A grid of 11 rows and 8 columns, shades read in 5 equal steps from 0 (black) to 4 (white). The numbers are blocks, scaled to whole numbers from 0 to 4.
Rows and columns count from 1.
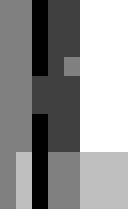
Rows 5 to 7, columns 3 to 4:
1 1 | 1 1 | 0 1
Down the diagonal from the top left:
2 2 0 1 1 4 4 4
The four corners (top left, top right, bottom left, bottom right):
2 4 2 3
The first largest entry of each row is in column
6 6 6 6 6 6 6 6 2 2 2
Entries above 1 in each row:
5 5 5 6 5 5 5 5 7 7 7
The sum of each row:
18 18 18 19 19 19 18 18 18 18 18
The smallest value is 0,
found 9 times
